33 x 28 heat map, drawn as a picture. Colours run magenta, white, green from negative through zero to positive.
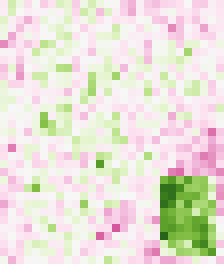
The texture is blotchy. In the bottom right lies a patch that is higher than the rest. The middle right is the ninth with the lowest average. The bottom right is the ninth with the highest average. Values change most from cell to cell in the bottom right.
